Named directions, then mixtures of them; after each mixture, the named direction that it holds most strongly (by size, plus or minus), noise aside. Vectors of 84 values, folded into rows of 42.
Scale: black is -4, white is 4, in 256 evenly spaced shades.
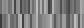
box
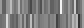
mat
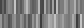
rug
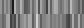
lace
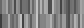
box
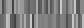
mat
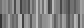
box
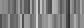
box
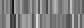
lace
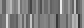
mat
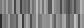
box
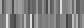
mat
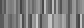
rug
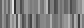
lace
